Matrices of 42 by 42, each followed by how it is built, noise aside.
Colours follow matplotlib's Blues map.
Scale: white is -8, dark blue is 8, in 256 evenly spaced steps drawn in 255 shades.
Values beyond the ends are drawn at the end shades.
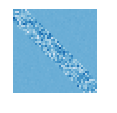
banded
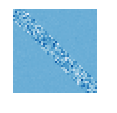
banded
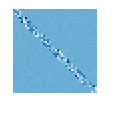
banded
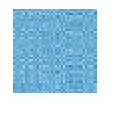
low rank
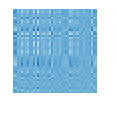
low rank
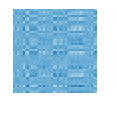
low rank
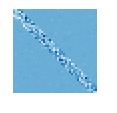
banded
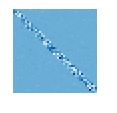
banded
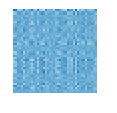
low rank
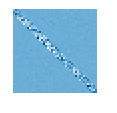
banded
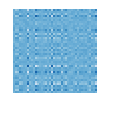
low rank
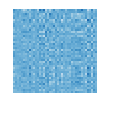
low rank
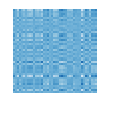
low rank
